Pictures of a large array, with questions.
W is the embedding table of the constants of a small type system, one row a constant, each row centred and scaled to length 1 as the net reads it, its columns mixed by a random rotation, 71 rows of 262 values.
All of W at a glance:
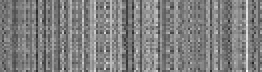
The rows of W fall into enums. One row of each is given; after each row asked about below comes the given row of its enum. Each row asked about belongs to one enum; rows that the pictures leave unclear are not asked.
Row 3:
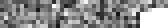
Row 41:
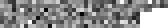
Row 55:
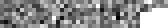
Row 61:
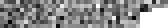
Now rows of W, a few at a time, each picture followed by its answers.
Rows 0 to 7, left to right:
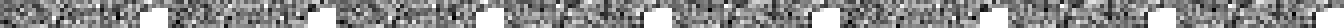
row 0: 55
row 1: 61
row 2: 55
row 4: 3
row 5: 61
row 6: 3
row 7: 3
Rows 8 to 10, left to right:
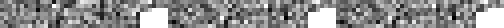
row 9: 55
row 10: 55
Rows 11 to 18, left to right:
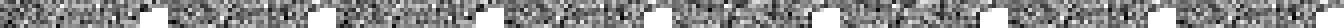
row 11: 61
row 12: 55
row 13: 61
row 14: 55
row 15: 3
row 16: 3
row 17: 55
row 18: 55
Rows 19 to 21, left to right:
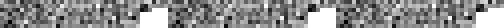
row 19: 61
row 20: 61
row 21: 61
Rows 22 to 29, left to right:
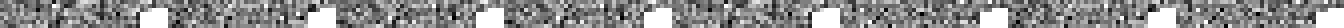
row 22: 3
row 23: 61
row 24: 55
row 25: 55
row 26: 3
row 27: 41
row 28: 61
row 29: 41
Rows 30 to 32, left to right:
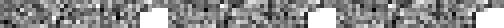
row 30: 55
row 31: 3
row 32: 3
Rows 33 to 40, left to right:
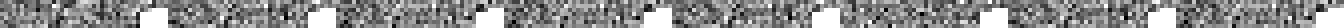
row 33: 3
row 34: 55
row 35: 61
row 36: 61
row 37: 55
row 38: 41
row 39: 55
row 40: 61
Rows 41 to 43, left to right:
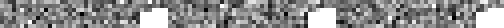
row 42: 3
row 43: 55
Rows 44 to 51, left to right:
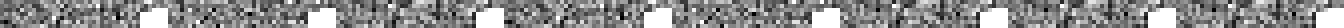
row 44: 55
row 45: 41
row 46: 3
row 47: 55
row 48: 41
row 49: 3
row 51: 3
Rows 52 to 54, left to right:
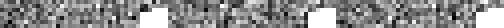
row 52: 61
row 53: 3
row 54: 55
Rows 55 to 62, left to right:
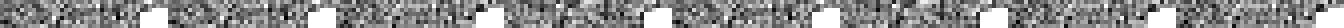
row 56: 55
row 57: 61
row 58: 3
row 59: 55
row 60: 3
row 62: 61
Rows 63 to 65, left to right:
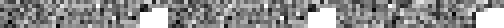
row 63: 61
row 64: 61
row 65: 3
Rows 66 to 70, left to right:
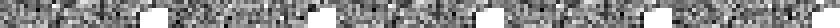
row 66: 3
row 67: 61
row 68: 3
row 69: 3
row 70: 55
